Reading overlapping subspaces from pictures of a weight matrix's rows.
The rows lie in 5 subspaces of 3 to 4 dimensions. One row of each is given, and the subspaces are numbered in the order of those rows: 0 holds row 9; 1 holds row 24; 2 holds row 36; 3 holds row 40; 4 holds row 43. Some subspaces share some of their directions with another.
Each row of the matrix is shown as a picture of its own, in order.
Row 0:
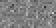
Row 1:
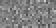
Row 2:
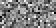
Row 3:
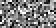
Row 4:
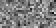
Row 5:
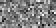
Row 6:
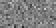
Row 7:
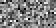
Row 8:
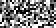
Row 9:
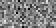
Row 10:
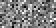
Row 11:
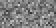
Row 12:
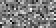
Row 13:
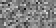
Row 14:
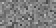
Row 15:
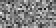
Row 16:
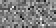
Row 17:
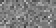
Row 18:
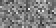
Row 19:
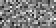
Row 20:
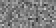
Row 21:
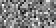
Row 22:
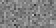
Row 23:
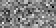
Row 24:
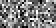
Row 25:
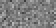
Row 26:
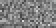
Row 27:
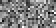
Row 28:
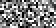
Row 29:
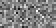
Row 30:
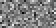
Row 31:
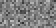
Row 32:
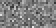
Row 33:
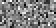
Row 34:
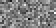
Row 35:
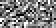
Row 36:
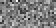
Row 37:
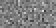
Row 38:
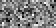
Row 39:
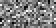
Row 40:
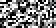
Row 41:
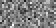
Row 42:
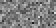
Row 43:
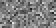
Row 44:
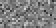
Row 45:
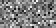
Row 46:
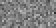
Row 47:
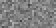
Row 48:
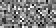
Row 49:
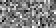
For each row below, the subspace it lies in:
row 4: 4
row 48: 0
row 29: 0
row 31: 2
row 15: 4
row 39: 3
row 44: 3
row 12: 4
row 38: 2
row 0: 1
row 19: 3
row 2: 2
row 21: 1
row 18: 1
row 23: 2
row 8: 2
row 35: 3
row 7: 3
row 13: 3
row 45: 4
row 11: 2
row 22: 4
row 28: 2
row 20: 1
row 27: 1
